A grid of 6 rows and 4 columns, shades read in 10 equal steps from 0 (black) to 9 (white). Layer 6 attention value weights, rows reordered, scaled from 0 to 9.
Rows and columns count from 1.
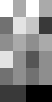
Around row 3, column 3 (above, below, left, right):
7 3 6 6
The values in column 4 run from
0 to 6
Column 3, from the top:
9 7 5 3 4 0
